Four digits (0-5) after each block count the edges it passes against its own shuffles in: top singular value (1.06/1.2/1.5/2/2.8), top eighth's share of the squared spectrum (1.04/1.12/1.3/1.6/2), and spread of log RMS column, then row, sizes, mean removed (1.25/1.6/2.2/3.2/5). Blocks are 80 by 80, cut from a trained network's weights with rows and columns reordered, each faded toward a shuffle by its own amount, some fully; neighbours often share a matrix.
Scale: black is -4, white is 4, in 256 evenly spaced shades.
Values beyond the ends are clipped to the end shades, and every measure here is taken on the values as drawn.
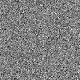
3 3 0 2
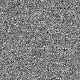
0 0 0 0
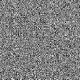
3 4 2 2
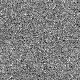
1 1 1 0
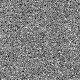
0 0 0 0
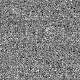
1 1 1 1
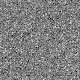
0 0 0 0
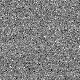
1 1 0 0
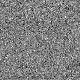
1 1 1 0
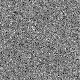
0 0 0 0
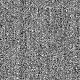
2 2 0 1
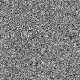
2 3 0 1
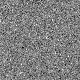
0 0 0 0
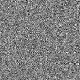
3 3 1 2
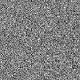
3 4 2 1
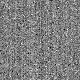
2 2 0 0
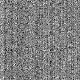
3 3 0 2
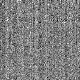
3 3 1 2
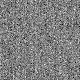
2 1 0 0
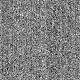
2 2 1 0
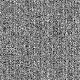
3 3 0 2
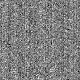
3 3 0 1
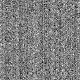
3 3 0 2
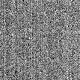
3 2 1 0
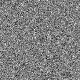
2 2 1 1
